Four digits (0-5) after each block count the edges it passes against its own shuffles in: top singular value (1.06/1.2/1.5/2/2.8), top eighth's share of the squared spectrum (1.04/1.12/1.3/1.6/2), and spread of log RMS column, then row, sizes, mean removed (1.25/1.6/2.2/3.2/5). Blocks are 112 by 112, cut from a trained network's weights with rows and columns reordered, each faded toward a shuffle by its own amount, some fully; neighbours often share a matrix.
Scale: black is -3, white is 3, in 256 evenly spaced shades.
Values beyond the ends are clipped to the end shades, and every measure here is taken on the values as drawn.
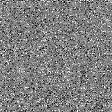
3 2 0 2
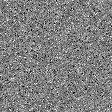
0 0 0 0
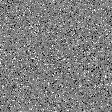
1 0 0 0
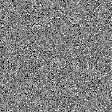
3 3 2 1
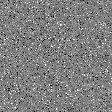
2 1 1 1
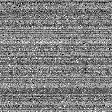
5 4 1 2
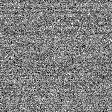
2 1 0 0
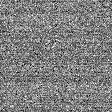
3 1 0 0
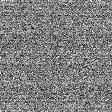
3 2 0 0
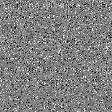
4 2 0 2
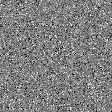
3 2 0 1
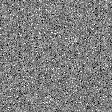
1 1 0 0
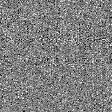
2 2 0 2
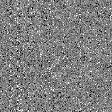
3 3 2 1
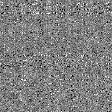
3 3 1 3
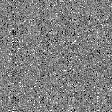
3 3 2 2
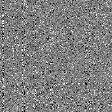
3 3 3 1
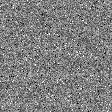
0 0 0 0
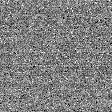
2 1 0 0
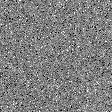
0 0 0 0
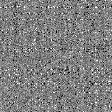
3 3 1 3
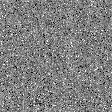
2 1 0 1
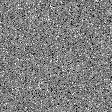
0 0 0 0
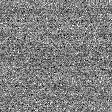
2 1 0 0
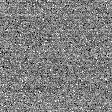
2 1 0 0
